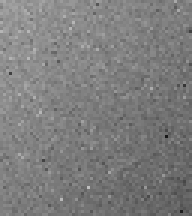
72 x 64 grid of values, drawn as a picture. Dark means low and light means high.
Mirror symmetry: none. Stripes: none. Odd rows or columns: none. Ninth with the highest average: top left. Ninth with the lowest average: bottom right. Slope: up to the top left.
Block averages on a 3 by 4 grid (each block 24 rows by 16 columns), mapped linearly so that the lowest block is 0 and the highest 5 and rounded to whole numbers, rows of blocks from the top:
5432 | 4321 | 3210
